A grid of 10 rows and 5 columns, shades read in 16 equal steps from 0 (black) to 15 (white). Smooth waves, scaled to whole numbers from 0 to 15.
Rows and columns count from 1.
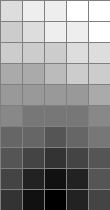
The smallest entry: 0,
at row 10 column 3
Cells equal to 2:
3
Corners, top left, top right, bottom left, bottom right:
13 15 3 4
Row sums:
71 68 62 55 46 37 30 21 14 10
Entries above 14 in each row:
2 1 0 0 0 0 0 0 0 0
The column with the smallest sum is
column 3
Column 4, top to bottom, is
15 14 13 12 9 7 6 4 2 2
